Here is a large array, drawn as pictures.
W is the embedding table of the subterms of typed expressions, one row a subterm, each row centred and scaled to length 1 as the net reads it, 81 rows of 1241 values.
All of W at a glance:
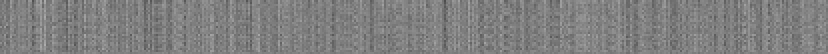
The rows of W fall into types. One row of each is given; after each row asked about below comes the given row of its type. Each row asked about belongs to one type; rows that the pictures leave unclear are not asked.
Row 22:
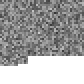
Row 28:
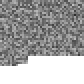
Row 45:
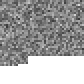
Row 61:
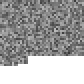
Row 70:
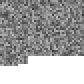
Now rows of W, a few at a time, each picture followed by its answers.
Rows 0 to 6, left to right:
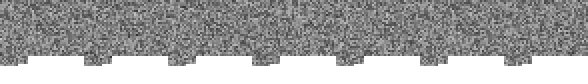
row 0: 70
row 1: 70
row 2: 28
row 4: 22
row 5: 70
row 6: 61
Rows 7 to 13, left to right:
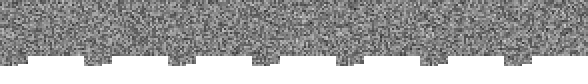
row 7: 61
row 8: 22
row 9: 61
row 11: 61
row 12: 45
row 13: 45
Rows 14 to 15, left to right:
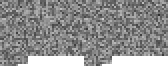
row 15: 28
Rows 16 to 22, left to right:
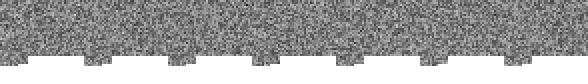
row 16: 45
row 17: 22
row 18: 61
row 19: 61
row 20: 45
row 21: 28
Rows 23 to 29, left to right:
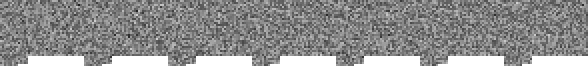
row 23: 61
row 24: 22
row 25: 22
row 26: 28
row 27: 70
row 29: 70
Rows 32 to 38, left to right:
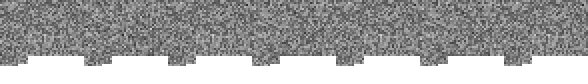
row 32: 70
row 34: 70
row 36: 70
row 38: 70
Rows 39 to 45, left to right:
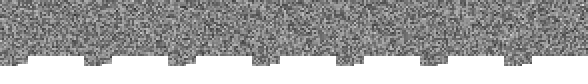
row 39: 28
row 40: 28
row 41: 28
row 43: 70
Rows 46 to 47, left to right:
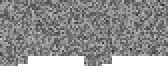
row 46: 70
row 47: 61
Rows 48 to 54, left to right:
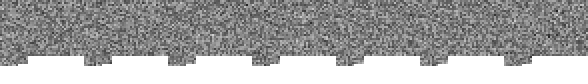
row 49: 61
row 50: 70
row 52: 28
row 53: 28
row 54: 22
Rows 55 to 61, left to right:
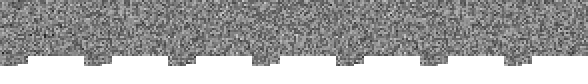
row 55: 61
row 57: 45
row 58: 70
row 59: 45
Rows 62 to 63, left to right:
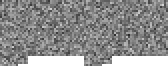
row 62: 22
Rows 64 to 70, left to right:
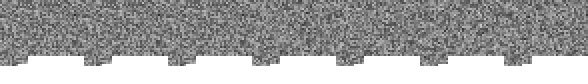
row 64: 28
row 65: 28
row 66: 28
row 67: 22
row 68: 22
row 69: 45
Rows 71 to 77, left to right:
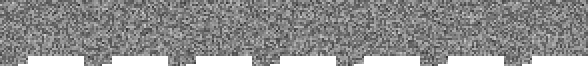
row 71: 70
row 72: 45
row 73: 61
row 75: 28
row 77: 70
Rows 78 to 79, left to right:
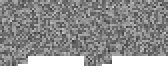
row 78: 28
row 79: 61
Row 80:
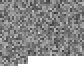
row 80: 22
